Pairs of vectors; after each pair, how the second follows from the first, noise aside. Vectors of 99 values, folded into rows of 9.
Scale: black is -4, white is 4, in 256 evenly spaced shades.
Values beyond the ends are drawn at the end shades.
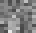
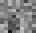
negated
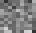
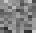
negated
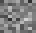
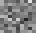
negated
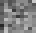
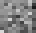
reversed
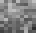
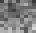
negated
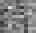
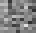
reversed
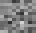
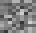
negated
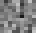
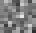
negated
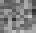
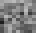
reversed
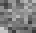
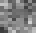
negated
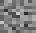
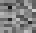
reversed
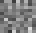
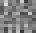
reversed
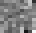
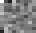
reversed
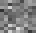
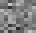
negated
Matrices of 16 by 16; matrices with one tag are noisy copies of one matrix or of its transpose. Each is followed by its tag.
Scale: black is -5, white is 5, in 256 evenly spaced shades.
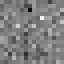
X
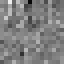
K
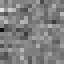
K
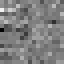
K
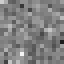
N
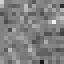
N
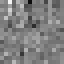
K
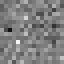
X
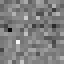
X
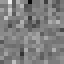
K
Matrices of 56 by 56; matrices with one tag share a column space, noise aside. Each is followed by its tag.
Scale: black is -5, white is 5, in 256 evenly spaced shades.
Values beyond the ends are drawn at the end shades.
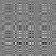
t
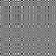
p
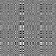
t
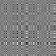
t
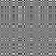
p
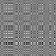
t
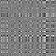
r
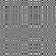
p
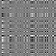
r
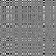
p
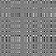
r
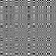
p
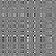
r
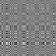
t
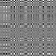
p
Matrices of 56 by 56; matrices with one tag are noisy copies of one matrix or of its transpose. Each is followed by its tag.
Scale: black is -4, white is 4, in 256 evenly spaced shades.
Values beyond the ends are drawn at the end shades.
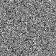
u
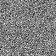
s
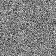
s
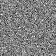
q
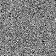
s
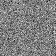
s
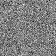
s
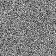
s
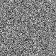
u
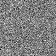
s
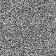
s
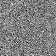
s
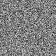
q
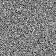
q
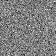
q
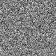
u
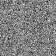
s
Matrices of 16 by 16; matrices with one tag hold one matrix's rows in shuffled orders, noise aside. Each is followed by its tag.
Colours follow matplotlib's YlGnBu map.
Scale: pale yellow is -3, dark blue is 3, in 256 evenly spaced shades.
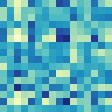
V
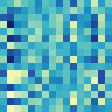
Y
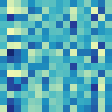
Y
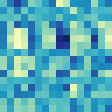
V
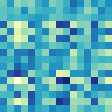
V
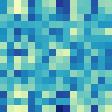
V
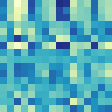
V
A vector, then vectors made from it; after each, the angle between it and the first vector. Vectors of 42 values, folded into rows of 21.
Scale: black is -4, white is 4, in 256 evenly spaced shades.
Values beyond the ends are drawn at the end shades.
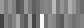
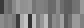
partly opposed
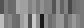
nearly opposite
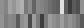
partly opposed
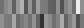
partly opposed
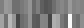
orthogonal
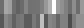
partly aligned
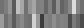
partly opposed
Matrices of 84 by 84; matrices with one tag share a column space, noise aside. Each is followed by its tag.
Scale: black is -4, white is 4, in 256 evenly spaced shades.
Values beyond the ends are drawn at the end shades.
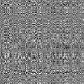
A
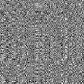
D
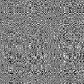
A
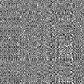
D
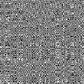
D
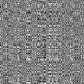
D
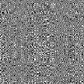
D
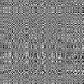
A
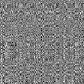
D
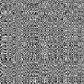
D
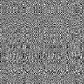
A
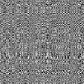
A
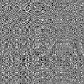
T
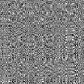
D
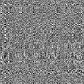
A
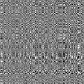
A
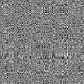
A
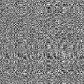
A
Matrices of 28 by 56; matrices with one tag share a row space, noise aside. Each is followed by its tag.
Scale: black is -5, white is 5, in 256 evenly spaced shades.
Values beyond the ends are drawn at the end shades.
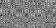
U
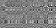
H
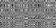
U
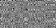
U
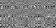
U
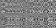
H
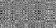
U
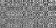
H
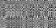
H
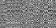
H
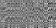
H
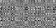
U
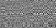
H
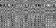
U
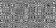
U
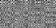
U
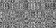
U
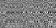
H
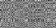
U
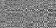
H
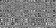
U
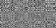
U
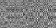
H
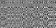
H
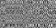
H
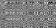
H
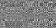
H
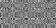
U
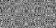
U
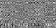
U
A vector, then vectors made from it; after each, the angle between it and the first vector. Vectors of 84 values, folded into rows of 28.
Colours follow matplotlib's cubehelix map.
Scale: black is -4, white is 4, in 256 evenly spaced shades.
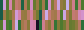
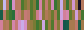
orthogonal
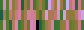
nearly parallel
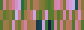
partly aligned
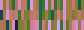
orthogonal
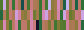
nearly parallel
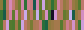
orthogonal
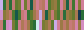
nearly opposite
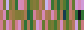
partly opposed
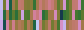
partly opposed
